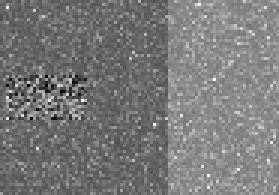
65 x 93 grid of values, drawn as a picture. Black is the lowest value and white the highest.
The right part is higher, past a seam about 60% of the way across. An odd patch, rougher than its surroundings, sits in the middle left. No regular stripes run through it. Values change most from cell to cell in the middle left.
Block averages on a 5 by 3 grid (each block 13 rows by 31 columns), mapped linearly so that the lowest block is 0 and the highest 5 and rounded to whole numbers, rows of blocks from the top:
0 1 5 / 0 1 5 / 1 1 5 / 0 1 5 / 0 1 5
